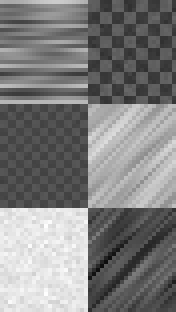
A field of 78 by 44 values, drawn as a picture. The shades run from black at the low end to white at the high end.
It is made of 3 by 2 panels. Panel 1,1: middling, streaked across, strong in contrast. Panel 1,2: low, checkered. Panel 2,1: low, checkered, faint in contrast. Panel 2,2: high, slanting up to the right. Panel 3,1: very high, fine-grained, faint in contrast. Panel 3,2: low, slanting up to the right.
